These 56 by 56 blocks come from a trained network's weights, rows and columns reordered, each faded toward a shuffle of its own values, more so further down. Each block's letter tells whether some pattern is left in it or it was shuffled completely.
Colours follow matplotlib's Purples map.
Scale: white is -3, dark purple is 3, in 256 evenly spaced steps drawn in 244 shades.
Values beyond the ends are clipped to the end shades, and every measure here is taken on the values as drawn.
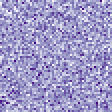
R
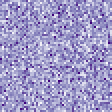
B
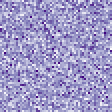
R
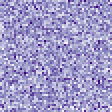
B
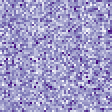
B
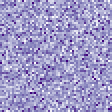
R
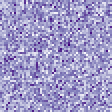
B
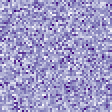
R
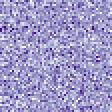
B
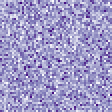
R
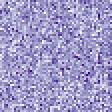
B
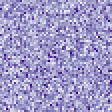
R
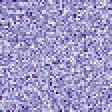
R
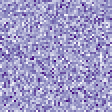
R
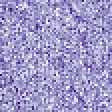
B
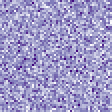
R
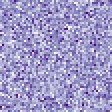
R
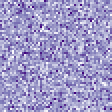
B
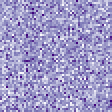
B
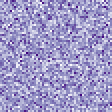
B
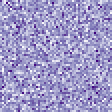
R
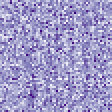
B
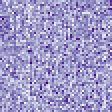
B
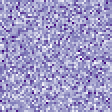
R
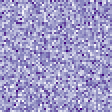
R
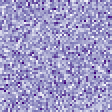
R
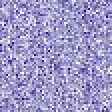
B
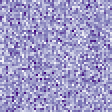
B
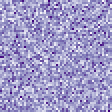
R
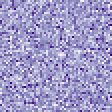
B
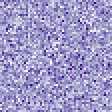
R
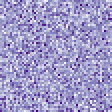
R
